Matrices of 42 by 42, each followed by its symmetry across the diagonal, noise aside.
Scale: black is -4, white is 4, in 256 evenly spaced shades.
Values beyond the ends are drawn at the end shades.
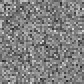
symmetric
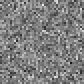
neither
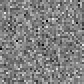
neither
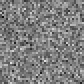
neither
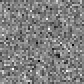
neither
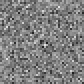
symmetric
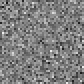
symmetric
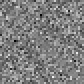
symmetric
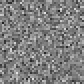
neither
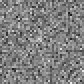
symmetric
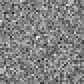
symmetric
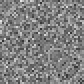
symmetric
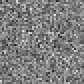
neither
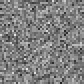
neither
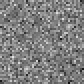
symmetric
